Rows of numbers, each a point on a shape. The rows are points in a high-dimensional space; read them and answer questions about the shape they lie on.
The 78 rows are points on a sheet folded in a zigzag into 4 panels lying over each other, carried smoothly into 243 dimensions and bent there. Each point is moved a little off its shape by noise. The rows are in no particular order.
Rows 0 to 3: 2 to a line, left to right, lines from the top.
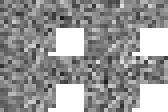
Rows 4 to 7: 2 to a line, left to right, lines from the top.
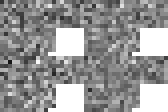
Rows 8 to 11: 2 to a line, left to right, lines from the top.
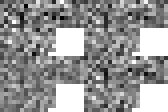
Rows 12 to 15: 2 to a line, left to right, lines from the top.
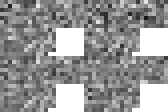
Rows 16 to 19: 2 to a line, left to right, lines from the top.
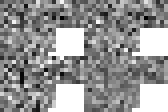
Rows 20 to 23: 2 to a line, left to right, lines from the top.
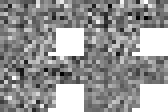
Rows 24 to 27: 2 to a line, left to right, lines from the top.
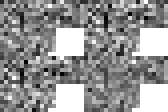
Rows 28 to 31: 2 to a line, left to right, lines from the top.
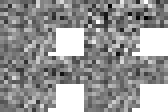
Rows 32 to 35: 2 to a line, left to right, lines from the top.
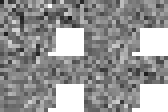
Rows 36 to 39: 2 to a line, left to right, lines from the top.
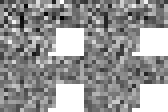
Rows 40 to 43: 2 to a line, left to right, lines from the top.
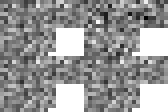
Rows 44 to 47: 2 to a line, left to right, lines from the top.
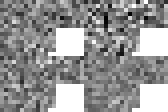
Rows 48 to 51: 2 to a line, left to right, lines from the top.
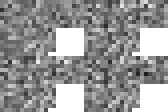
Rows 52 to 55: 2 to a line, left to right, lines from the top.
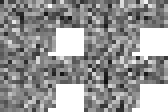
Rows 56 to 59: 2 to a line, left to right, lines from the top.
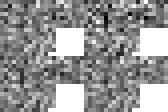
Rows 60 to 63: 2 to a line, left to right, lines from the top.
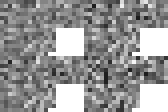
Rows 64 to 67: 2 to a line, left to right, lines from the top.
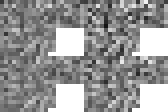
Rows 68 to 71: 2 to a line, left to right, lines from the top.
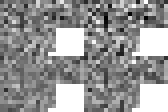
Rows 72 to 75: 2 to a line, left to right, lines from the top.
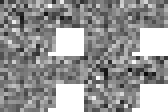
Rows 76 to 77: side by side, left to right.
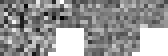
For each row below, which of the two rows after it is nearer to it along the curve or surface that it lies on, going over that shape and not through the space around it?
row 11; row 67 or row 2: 2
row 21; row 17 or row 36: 36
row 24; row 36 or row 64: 64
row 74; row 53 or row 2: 53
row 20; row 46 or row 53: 53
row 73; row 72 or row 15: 15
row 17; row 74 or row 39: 39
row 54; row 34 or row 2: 34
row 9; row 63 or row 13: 63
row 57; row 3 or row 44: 3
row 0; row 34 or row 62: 34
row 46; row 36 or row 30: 36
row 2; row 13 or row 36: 13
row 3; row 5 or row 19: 5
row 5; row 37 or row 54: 54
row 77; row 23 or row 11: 23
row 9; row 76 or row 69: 69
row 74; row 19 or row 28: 28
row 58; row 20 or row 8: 8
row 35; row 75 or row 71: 75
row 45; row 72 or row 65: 65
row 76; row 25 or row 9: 25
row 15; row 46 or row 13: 46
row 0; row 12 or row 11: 11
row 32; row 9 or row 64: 64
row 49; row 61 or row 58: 61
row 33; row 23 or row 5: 23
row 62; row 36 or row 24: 36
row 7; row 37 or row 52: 52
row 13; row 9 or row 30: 30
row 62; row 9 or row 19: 9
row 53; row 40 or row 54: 40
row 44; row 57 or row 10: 10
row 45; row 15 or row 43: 43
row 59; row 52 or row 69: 69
